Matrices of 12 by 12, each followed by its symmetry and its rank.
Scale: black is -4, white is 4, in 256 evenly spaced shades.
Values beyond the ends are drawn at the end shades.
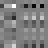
neither, rank one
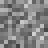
neither, full rank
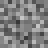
antisymmetric, full rank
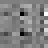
neither, rank two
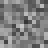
antisymmetric, full rank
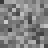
neither, full rank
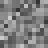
antisymmetric, full rank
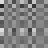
neither, rank one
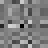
neither, rank two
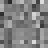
neither, rank two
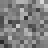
antisymmetric, full rank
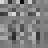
neither, rank two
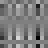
neither, rank one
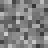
antisymmetric, full rank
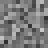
neither, full rank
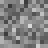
neither, full rank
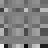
neither, rank one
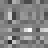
neither, rank two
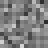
antisymmetric, full rank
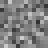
antisymmetric, full rank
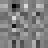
neither, rank two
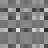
neither, rank one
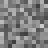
neither, full rank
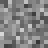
neither, full rank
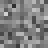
antisymmetric, full rank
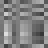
neither, rank one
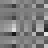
neither, rank one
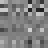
neither, rank two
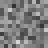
neither, full rank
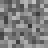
neither, full rank
